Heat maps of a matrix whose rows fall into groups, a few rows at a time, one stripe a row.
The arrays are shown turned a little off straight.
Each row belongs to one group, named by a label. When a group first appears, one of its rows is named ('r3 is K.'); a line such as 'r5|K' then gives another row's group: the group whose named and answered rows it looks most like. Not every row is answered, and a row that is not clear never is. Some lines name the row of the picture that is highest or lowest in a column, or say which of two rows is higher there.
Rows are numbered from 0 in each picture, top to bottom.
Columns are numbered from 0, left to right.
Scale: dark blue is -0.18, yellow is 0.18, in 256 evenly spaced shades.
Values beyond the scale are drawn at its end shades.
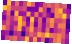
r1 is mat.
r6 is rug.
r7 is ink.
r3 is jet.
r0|ink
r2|ink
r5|jet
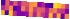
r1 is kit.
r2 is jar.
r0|ink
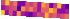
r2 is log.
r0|ink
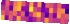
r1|jet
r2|mat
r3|log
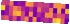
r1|jar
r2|jet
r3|ink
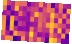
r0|mat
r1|jar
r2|rug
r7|kit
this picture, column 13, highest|7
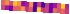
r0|jet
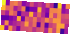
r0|jar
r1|mat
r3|rug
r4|ink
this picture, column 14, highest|0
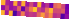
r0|mat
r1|rug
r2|kit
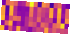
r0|ink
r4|ink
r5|log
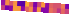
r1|jet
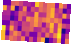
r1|kit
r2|rug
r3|rug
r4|rug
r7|mat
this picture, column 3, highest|6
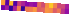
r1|rug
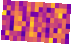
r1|ink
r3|jet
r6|ink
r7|rug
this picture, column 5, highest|4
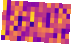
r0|log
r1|jar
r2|jet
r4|mat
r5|kit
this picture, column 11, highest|0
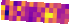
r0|kit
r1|log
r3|log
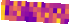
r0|mat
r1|jar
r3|mat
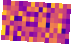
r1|ink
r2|mat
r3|kit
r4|mat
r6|log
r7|kit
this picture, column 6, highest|1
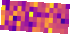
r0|rug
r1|log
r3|kit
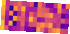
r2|kit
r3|jet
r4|kit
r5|mat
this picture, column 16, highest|0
